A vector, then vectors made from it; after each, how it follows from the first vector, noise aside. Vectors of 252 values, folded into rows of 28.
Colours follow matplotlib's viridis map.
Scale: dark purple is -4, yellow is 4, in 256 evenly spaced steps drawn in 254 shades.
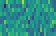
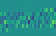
partly zeroed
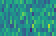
wrapped around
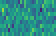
wrapped around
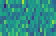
copied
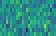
wrapped around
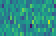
wrapped around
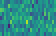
wrapped around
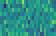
copied
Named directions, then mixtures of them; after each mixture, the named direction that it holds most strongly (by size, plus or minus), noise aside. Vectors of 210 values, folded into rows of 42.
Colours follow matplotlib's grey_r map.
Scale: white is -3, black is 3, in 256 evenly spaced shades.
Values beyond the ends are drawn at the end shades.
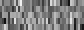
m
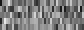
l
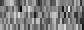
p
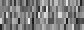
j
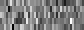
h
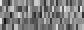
l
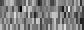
p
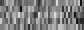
p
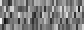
l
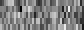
p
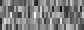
l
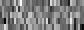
m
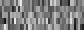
m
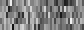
h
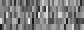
j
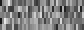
l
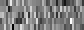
h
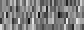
j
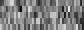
p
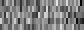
j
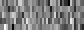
m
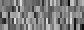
m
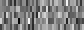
j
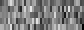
p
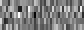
l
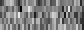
p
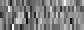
h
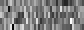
h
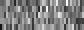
j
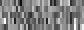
m
